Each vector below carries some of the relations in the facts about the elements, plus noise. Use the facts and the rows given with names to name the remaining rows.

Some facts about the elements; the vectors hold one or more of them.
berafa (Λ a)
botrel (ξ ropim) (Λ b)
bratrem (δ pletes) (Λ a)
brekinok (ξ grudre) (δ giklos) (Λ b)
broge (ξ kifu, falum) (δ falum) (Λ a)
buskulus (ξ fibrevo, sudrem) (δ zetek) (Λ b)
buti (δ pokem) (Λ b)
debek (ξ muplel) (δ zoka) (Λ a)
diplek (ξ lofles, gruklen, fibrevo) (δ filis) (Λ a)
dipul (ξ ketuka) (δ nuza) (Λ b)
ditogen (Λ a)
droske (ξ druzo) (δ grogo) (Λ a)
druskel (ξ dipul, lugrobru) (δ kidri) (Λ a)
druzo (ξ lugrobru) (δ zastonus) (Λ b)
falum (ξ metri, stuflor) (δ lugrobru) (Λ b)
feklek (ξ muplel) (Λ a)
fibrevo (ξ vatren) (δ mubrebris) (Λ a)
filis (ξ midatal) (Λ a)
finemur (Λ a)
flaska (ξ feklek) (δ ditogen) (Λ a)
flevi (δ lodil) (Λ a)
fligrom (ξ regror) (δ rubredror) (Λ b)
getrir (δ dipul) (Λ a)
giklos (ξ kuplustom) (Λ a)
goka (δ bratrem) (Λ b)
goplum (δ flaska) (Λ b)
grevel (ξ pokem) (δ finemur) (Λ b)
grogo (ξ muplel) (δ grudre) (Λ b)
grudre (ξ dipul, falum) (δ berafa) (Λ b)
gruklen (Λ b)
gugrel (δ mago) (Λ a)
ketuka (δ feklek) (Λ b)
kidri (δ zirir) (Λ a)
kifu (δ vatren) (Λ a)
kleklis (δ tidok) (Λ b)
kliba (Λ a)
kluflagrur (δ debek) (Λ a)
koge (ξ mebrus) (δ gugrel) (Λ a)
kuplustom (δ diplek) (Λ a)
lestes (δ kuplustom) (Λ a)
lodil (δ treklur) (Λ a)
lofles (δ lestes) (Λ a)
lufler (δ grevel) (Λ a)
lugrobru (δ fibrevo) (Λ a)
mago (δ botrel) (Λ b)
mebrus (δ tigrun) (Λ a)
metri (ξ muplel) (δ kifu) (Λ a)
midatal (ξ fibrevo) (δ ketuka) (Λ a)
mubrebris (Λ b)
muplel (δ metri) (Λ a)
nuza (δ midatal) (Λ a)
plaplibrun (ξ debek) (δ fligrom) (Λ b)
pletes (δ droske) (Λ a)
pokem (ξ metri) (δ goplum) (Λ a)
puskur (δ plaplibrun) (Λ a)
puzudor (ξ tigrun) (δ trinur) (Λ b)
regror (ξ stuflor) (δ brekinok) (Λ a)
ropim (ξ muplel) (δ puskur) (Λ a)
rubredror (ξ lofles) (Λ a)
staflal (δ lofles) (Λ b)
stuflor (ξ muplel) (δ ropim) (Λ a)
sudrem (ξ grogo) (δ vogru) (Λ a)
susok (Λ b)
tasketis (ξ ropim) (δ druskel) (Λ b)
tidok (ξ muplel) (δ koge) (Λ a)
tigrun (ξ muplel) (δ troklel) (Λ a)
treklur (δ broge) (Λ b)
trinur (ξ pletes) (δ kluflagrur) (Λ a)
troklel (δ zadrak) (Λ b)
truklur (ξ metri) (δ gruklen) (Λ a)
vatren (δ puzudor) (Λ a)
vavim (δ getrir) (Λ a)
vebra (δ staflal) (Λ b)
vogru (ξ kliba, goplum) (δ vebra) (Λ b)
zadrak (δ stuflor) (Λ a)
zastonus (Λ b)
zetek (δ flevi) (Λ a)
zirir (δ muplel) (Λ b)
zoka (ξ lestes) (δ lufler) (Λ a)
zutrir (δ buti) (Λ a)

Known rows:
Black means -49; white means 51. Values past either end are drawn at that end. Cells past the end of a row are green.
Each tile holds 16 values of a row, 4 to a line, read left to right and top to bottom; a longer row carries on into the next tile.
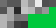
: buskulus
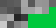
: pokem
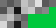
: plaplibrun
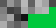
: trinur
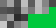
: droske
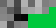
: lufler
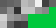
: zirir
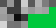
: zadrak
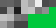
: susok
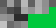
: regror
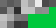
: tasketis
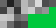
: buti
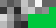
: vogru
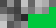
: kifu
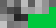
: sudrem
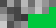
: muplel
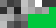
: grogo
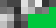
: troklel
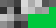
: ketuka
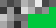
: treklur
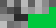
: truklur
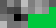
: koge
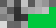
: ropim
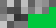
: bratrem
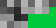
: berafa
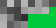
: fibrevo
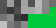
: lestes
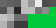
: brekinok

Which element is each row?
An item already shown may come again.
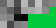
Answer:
lufler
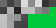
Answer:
dipul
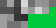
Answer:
midatal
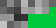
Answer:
zutrir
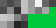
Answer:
puzudor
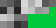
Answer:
ketuka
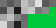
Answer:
plaplibrun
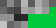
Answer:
zutrir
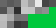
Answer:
tasketis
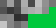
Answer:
lofles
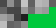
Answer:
vatren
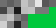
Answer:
fligrom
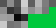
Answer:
tigrun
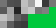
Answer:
grevel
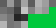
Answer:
lodil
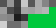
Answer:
stuflor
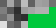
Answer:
puskur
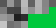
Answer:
mebrus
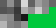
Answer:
nuza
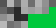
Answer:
rubredror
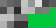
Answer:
goka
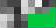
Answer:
troklel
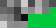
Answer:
getrir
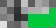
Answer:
ropim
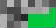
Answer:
lugrobru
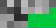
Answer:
feklek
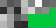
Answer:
staflal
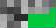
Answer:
broge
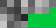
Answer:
kifu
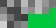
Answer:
muplel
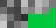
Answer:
metri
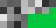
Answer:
falum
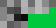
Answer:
debek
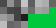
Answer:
vatren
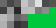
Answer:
kleklis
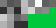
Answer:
staflal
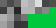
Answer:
mago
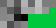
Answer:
zoka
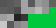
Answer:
pokem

